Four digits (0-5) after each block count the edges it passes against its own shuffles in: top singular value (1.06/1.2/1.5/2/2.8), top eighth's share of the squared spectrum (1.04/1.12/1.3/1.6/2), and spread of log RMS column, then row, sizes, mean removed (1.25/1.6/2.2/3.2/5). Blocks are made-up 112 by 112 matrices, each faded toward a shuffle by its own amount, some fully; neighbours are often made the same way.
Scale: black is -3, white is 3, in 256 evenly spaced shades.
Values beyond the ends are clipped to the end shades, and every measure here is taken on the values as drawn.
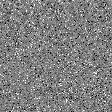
2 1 0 0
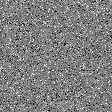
2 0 0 0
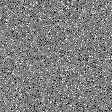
0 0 0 0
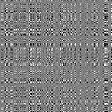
5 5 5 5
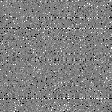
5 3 1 2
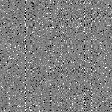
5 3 2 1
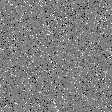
0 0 0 0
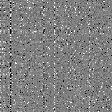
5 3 2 1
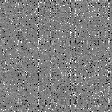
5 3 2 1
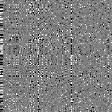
5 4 3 2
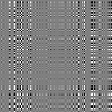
5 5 5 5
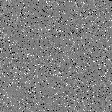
3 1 0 0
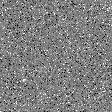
1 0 0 0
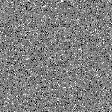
3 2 1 1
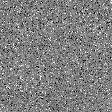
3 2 0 0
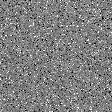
0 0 0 0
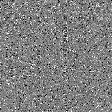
3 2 1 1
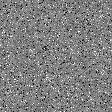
0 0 0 0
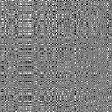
5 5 4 4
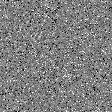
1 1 0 0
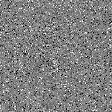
3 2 1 1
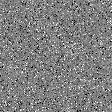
2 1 0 0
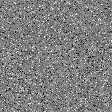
1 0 0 0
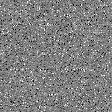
3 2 0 1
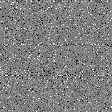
3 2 0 1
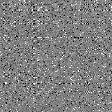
4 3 2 2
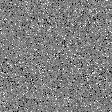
1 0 0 0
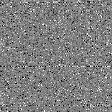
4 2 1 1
